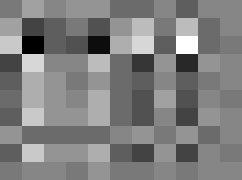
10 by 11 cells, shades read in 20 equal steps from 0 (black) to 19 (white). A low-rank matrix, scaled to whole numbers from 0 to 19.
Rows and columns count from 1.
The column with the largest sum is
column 2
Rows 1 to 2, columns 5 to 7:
11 8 8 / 6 11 14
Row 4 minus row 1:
-4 4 0 -1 3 0 -4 1 -4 1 0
